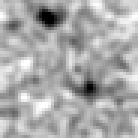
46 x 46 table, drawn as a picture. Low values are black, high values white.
Dips: two. Slope: none. Mirror symmetry: none. Grain: blotchy. Histogram: skewed, a long tail of low values.
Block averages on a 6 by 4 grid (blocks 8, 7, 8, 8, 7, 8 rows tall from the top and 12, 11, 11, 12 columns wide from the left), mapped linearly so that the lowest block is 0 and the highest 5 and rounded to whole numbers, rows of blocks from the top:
4045
3335
5443
4314
4533
4433
